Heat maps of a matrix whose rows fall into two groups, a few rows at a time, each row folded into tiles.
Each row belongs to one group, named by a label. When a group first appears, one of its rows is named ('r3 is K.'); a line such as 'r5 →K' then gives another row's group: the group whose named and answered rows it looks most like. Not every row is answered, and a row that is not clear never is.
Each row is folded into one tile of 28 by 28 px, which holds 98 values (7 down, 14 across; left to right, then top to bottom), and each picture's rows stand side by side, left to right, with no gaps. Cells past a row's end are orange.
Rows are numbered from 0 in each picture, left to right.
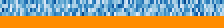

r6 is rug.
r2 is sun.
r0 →sun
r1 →sun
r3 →rug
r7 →rug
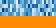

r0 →sun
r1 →rug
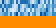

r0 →rug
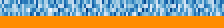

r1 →sun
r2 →sun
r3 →sun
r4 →sun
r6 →sun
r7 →sun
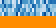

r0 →rug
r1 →rug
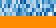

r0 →rug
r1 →sun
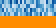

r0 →rug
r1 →sun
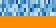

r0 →rug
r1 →rug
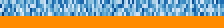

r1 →sun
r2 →rug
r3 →rug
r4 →rug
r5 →sun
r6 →rug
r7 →rug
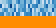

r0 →sun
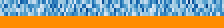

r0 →rug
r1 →rug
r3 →sun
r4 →sun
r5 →rug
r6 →rug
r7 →sun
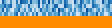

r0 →rug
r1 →rug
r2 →sun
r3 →sun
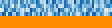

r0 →sun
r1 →sun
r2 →sun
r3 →sun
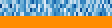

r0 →sun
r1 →sun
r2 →rug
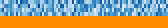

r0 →rug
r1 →sun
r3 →rug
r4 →sun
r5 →rug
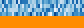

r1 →sun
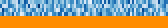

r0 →sun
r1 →sun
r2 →sun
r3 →rug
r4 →rug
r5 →sun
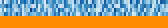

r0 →rug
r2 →sun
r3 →rug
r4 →sun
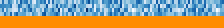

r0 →rug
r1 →rug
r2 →rug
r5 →rug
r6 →rug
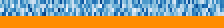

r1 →rug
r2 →sun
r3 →rug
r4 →sun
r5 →rug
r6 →rug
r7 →rug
